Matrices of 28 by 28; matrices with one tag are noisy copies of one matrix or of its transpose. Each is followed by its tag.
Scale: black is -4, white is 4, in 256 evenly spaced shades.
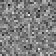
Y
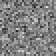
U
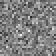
U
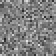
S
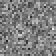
U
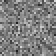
S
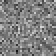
S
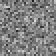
U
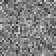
S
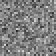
U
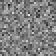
Y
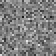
S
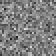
Y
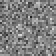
U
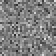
S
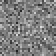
S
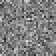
S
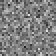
Y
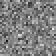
U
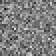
Y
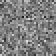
S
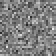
U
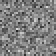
U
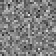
Y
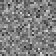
Y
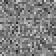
S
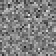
Y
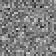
U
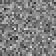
Y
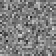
U
